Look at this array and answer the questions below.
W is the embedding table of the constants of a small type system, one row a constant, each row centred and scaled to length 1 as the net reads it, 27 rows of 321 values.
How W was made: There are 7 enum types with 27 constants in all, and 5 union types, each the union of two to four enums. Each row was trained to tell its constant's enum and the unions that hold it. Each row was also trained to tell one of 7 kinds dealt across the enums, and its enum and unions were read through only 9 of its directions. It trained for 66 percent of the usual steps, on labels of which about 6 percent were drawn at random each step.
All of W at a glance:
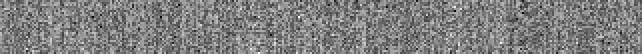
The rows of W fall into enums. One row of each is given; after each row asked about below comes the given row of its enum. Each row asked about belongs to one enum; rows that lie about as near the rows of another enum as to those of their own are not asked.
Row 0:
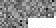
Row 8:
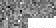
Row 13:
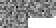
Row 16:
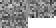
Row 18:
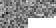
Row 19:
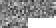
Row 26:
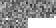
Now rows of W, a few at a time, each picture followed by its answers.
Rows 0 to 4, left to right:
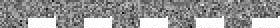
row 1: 16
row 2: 16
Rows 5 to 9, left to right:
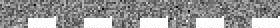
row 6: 16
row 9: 8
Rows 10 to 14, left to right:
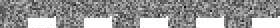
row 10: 8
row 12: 18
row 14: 8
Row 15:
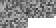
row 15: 26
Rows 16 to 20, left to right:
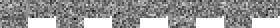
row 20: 16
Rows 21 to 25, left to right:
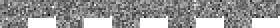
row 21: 19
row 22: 8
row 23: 26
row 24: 18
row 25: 26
